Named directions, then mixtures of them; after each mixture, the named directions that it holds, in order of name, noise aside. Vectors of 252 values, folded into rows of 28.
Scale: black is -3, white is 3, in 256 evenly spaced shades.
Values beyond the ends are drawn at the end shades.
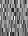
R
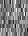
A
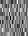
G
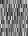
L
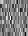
G, L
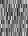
L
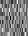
G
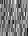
A, L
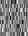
A, G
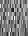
A, R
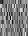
G, L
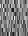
R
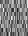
L, R
